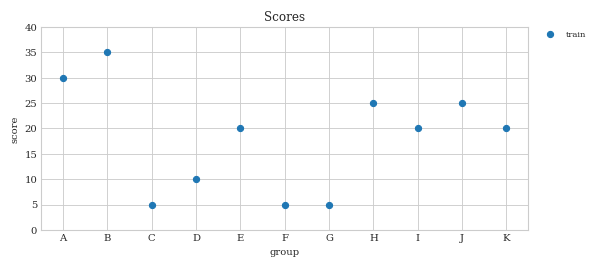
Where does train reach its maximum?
B
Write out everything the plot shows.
Title: Scores
x-axis: group, ticks A B C D E F G H I J K
y-axis: score, ticks 0 5 10 15 20 25 30 35 40
Legend: train
Values:
train: 30 35 5 10 20 5 5 25 20 25 20
